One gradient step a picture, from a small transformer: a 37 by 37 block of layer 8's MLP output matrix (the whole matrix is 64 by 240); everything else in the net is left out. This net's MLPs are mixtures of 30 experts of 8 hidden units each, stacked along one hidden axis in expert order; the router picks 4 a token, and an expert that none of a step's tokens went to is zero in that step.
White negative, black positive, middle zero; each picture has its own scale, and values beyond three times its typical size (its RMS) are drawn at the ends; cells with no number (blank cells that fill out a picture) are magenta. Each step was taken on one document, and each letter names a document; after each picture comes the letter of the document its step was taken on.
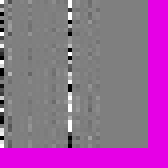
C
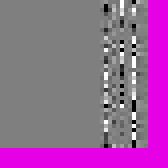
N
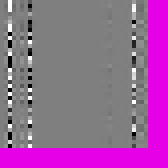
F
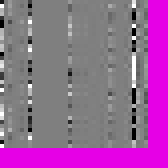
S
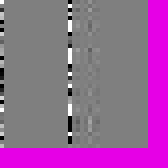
C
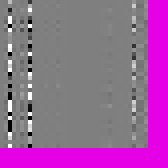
F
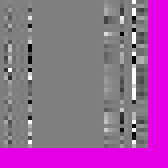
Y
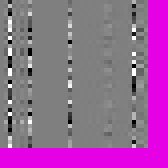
F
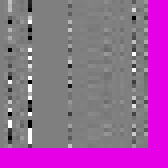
N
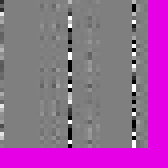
S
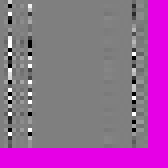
F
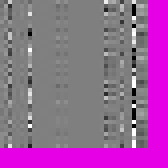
Y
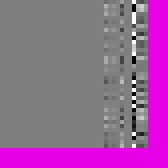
Y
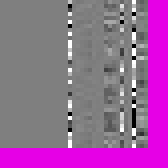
Y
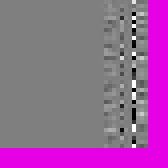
Y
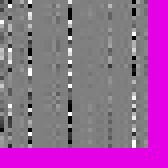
S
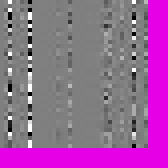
N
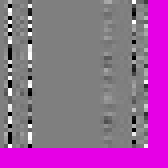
F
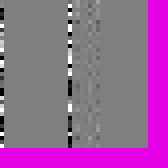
C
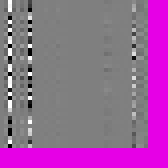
F
